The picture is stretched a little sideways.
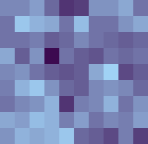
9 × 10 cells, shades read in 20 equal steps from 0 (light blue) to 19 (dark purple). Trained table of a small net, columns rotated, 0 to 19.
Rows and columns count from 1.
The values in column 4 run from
3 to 19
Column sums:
63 52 44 70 89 79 74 63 76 78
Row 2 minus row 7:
0 -6 -3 1 -6 -6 2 6 -3 -2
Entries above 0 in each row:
10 10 10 10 9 10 10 10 10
